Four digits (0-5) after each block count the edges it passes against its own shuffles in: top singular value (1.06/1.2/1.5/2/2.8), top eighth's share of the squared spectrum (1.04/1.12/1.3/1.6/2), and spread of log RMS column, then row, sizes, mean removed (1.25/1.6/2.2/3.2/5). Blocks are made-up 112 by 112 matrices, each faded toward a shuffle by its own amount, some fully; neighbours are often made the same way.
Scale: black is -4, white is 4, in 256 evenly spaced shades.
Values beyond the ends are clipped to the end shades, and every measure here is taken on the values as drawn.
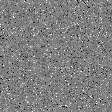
3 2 0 1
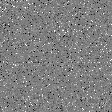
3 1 0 0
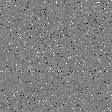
2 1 0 1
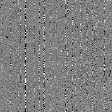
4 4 4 0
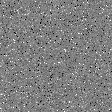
0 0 0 0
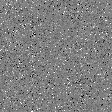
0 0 0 0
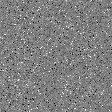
0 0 1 0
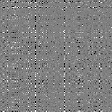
5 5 3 3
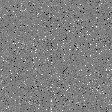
3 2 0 1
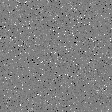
0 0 0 0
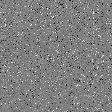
2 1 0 0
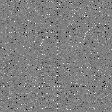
4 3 1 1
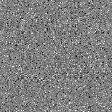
4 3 1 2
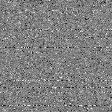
2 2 0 3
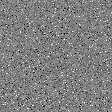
0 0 0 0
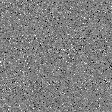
1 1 0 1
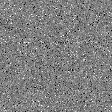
1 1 0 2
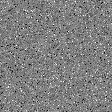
0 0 0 0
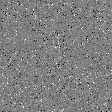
0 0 0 0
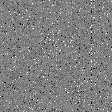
2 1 1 0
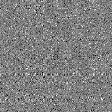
4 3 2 2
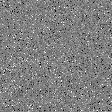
3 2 0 0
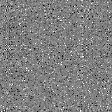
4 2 2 1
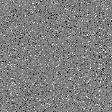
3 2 1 0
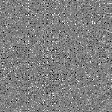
4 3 2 2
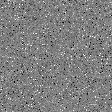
0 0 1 0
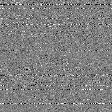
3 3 0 4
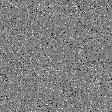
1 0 0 1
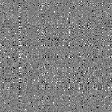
4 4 3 3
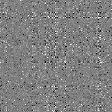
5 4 3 3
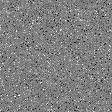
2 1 0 0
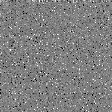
3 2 1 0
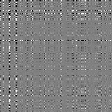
5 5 4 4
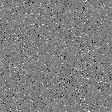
0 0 0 0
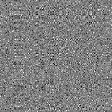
4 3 2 2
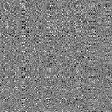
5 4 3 3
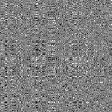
5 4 3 3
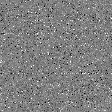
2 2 1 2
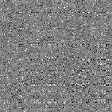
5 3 2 3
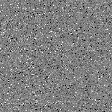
3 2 0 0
